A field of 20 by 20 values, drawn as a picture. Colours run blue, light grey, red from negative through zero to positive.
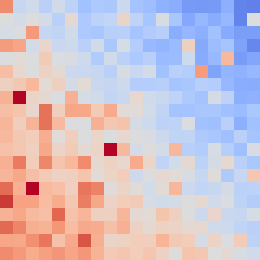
Odd rows or columns: none. Grain: fine. Ninth with the lowest average: top right. Mirror symmetry: none. Slope: up to the bottom left. Ninth with the highest average: bottom left.
